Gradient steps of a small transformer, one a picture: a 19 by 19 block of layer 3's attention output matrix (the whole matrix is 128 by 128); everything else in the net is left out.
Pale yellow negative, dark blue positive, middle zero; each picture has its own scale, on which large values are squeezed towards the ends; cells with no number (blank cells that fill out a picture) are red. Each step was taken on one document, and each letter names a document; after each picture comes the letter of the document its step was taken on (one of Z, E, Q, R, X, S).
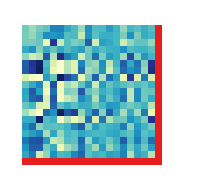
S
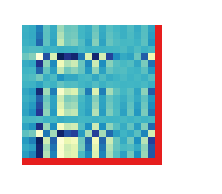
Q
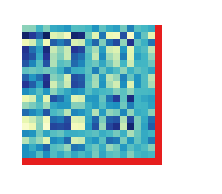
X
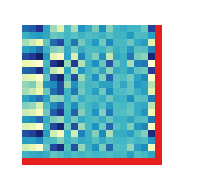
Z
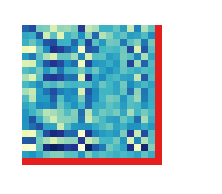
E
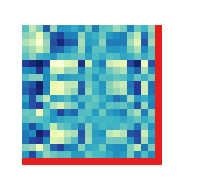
Q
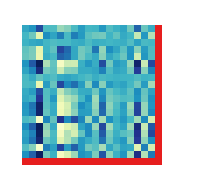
Q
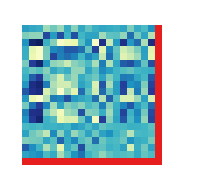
S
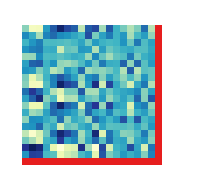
S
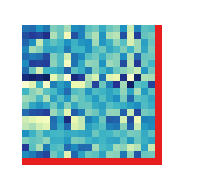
X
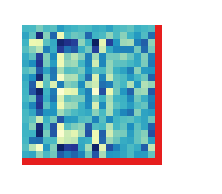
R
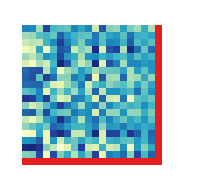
R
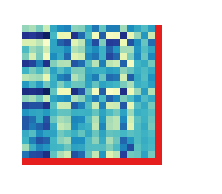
R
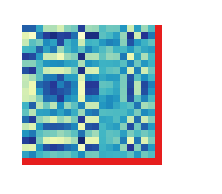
E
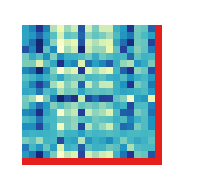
Z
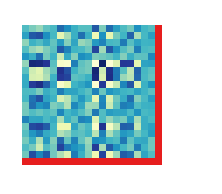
R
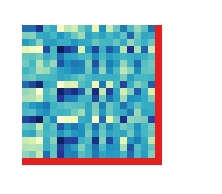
S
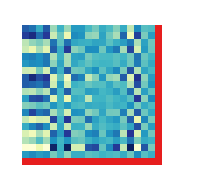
X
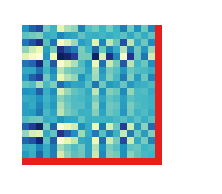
Q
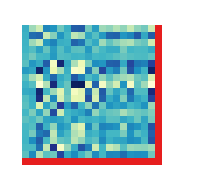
S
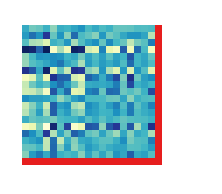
X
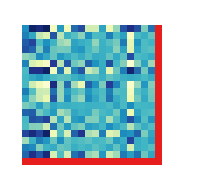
Z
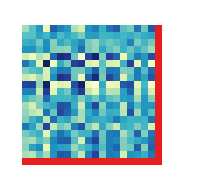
R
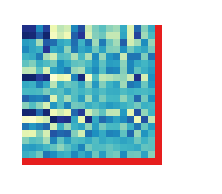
X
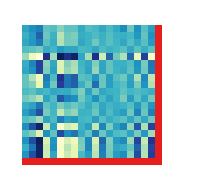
Q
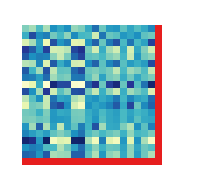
X
